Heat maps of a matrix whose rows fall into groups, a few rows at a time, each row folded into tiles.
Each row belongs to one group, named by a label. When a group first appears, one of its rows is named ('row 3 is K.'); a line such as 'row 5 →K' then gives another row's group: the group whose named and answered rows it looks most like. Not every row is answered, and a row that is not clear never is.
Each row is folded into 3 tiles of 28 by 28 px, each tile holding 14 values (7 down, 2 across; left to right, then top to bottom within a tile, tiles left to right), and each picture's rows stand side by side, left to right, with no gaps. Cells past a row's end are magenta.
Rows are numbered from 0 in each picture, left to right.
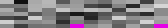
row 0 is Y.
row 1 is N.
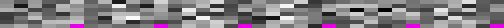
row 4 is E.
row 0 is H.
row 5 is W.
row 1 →E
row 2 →W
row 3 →W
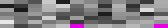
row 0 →Y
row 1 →H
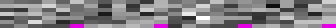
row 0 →E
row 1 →H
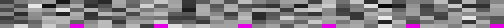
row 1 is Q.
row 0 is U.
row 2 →H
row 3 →N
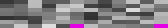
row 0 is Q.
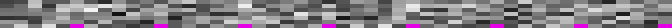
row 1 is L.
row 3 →L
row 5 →E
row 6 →U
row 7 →L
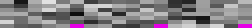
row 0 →Y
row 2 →Q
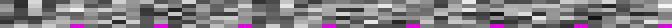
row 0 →H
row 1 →L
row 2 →U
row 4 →E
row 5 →Y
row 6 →E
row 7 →N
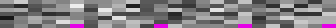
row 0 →N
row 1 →W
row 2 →N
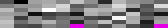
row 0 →Y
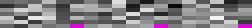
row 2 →W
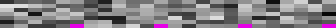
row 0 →E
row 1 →Q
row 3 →Y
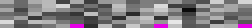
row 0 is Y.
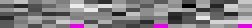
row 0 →N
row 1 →L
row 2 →H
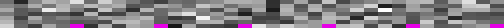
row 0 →Y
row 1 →U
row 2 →E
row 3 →H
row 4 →W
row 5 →Y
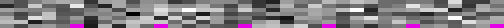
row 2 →L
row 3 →Q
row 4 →N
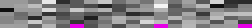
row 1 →N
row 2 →W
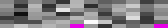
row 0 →H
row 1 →L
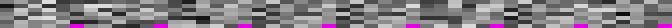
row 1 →E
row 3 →U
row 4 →U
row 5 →Q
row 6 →U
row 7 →L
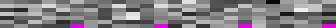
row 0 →E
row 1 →L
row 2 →U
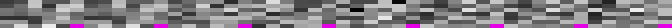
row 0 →Q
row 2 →U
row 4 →Y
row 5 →N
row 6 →N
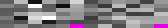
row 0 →E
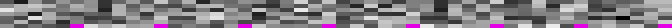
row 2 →E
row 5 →H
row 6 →Q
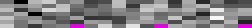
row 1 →Q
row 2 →W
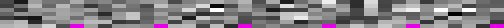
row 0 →Q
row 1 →L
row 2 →W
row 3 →E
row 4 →H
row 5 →W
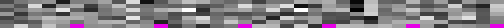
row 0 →U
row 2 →N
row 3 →W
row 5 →L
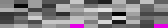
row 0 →H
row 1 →L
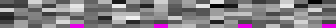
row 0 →N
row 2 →W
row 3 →U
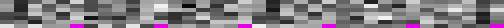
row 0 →H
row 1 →Q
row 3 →H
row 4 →E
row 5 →L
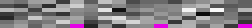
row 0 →N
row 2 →W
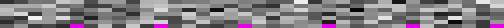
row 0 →E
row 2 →E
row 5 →L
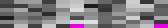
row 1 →Y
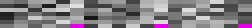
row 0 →N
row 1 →Q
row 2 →W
